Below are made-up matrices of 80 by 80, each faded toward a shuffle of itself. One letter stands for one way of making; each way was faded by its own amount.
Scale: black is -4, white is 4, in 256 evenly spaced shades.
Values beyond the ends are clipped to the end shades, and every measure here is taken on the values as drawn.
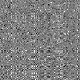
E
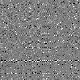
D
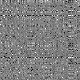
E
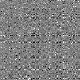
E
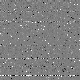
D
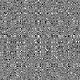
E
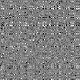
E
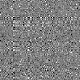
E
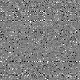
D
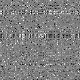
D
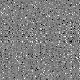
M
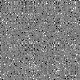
M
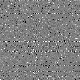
D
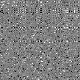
D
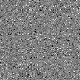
M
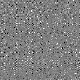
M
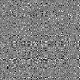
E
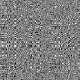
E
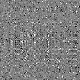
M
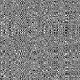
E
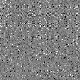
M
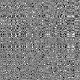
E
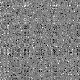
M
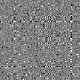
E
